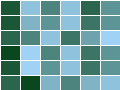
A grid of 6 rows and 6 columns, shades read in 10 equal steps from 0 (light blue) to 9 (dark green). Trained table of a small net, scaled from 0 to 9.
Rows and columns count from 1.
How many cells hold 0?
3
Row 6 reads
7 9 2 5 2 1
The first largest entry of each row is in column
1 1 1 1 1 2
